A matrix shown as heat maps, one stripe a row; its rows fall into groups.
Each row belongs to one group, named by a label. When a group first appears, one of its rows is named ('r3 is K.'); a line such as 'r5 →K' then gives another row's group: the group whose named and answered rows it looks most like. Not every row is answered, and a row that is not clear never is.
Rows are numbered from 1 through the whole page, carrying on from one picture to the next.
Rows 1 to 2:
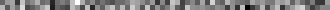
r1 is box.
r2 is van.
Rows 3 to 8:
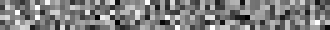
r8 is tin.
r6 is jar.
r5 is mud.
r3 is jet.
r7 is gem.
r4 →box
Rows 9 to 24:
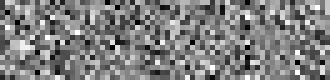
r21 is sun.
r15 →box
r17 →tin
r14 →jar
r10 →gem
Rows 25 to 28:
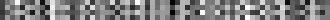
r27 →mud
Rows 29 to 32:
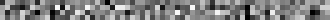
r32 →van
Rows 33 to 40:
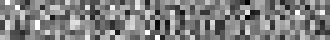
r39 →jet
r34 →mud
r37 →box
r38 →box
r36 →van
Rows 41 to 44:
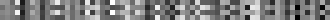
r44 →sun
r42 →sun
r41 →mud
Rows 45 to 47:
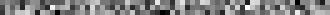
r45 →sun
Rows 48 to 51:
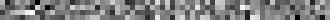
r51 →sun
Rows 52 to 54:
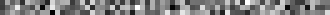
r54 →jar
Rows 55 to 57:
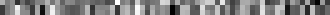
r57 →mud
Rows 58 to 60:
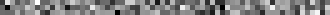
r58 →box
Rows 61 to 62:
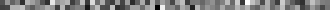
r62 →tin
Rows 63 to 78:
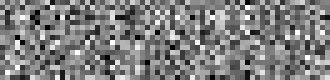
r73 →box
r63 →van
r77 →jar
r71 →mud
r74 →jar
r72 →mud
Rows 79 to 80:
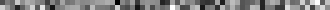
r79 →gem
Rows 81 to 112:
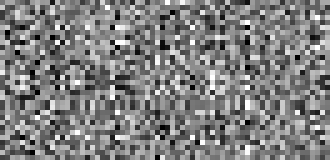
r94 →van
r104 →box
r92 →sun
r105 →van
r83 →mud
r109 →mud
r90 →gem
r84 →gem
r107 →box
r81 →jar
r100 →jet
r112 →tin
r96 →tin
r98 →tin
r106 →gem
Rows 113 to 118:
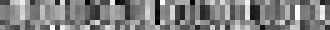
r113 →tin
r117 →tin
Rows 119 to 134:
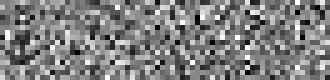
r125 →jar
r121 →sun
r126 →jar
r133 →van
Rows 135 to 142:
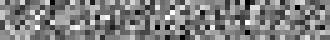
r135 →van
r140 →box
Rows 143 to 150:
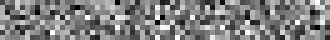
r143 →gem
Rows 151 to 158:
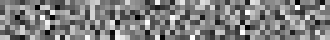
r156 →van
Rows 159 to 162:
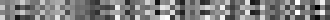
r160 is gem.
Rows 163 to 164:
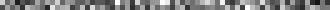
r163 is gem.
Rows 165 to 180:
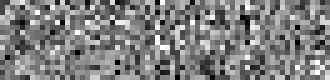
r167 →box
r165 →tin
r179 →gem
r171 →box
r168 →jet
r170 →sun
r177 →gem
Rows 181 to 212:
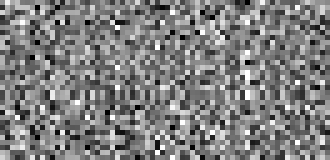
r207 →tin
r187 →mud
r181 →jar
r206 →mud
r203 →jar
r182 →gem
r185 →tin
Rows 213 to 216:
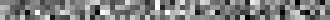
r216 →van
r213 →sun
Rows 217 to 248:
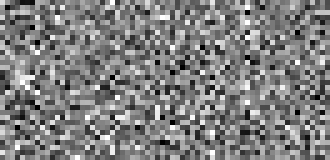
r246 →mud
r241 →mud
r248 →box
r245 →gem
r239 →sun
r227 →box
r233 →tin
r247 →jet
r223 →sun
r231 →mud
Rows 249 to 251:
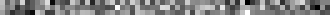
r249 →van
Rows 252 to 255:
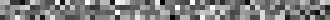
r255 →mud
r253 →tin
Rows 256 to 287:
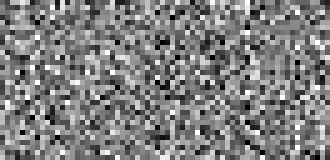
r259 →mud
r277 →jar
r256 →tin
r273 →gem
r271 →sun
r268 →sun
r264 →gem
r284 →jar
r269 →jet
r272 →box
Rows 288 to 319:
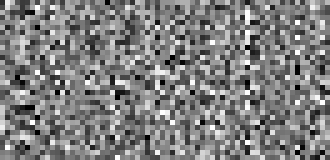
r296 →tin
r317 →jar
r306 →tin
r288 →jar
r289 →box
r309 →jet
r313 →jet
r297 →van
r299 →mud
